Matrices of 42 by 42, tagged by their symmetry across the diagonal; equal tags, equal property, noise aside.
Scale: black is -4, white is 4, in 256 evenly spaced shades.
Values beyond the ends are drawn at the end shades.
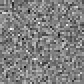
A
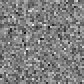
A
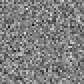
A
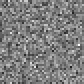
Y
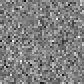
Y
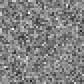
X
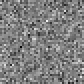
A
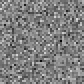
X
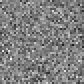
Y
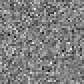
A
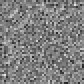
X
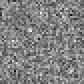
X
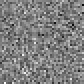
A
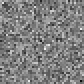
X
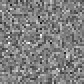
Y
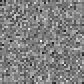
X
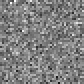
Y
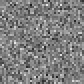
Y
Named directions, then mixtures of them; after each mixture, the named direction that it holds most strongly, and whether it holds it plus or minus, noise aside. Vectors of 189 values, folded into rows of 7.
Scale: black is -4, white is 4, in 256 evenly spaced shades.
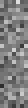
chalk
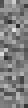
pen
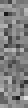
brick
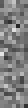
pen, plus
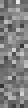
chalk, plus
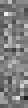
brick, minus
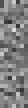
pen, plus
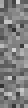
chalk, plus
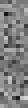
brick, plus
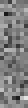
brick, plus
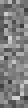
brick, minus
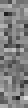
brick, plus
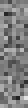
brick, plus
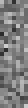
pen, minus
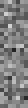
brick, minus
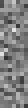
pen, plus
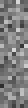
chalk, plus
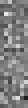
brick, minus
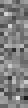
brick, minus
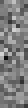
pen, plus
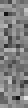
brick, plus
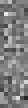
brick, minus
